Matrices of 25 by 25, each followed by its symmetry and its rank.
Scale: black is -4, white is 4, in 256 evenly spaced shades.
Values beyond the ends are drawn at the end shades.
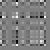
symmetric, rank one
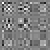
symmetric, rank two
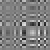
symmetric, rank one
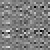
neither, rank three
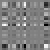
symmetric, rank one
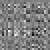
neither, rank three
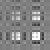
symmetric, rank one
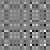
symmetric, rank one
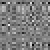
neither, rank three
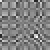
symmetric, rank two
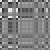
symmetric, rank one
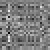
neither, rank three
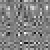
neither, rank three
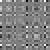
symmetric, rank two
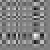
symmetric, rank one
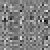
neither, rank three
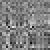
neither, rank three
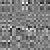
neither, rank three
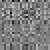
neither, rank three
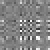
symmetric, rank two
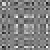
symmetric, rank two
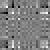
symmetric, rank two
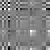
symmetric, rank two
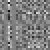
neither, rank three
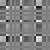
symmetric, rank one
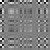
symmetric, rank one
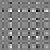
symmetric, rank one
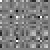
symmetric, rank two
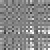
symmetric, rank two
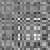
symmetric, rank two
